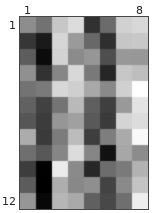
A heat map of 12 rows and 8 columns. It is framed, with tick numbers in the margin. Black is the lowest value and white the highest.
Ninth with the lowest average: bottom left. Stripes: upright, repeating 2 times. Ninth with the highest average: middle right.
